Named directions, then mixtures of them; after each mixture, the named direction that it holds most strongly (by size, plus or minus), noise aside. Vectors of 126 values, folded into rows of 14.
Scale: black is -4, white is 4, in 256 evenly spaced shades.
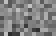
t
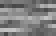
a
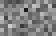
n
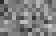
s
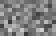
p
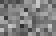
n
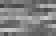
a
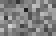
n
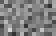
t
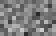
p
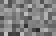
t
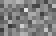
n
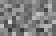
p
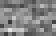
a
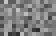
t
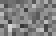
n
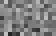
t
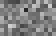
n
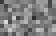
p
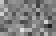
s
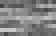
a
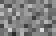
p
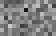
n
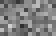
n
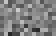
t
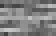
a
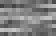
a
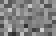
t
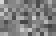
s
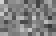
s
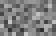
p
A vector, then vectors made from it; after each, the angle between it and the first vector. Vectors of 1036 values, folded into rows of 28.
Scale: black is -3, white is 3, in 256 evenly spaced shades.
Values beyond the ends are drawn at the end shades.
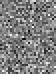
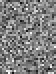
orthogonal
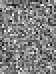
orthogonal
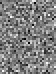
nearly parallel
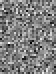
partly opposed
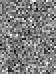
nearly parallel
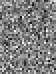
orthogonal
